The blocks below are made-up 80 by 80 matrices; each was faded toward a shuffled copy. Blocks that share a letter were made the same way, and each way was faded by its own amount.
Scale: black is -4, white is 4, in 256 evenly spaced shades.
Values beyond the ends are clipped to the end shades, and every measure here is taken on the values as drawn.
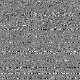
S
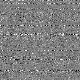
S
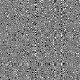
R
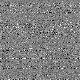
S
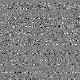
S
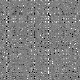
R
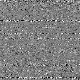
S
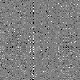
R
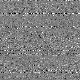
S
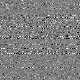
S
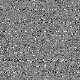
S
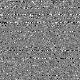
S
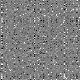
R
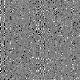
R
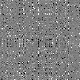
R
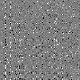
R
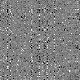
R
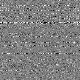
S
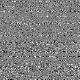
S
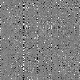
R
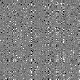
R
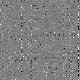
R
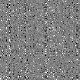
R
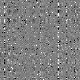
R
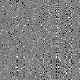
R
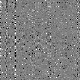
R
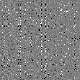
R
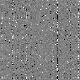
R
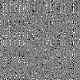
R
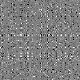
R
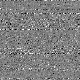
S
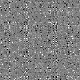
R
